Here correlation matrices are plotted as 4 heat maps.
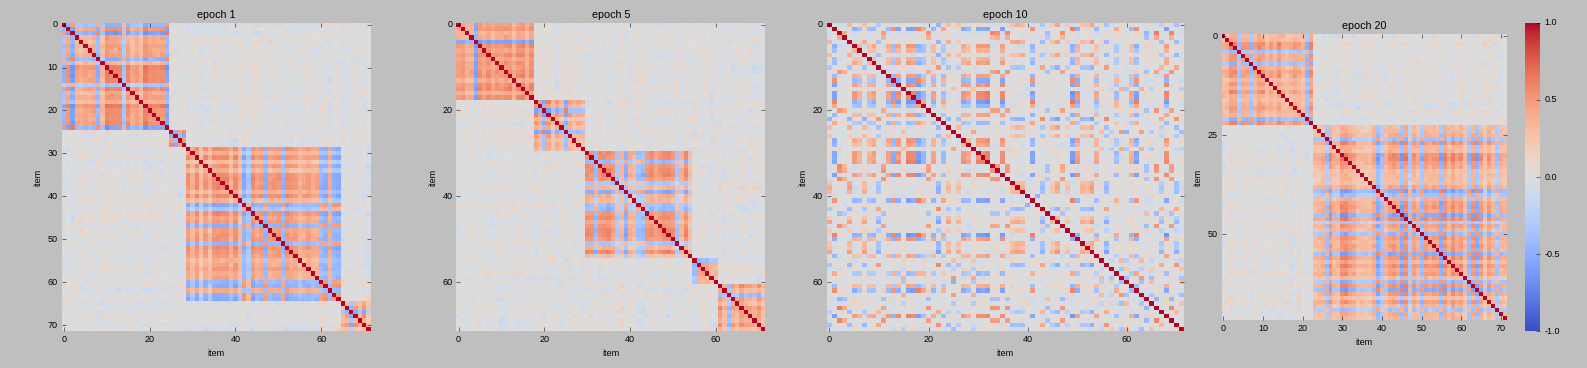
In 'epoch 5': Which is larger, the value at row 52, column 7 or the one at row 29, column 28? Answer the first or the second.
the second
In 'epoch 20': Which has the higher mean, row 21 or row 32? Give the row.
32
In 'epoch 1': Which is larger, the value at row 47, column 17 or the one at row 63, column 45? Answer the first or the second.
the first
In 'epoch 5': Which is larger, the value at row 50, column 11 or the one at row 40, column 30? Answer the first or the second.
the second
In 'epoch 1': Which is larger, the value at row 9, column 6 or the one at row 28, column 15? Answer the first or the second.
the first
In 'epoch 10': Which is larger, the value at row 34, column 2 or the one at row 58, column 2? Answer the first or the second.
the first
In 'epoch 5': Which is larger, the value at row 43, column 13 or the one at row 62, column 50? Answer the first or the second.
the first
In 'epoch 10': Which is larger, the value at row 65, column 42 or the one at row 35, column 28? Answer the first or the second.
the second
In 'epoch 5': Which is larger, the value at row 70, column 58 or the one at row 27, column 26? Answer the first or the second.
the second
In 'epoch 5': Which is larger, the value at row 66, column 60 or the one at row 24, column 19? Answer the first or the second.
the second
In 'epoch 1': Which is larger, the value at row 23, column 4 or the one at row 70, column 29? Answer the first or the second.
the first
